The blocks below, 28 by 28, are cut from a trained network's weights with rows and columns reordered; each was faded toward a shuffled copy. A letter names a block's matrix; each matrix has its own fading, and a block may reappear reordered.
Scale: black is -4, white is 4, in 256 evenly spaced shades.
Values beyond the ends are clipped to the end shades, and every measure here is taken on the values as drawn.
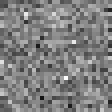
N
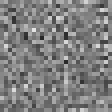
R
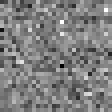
N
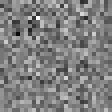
R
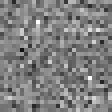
N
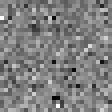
N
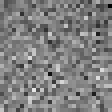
N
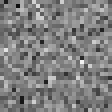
N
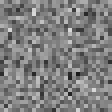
R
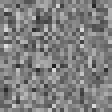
R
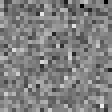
N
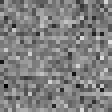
N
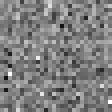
N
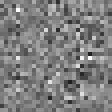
R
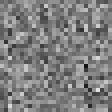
R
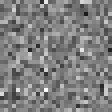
R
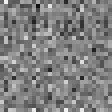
R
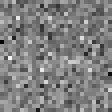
N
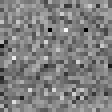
N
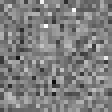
N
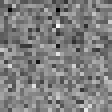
N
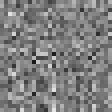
R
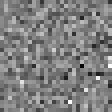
N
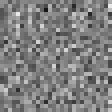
R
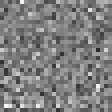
R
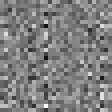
R
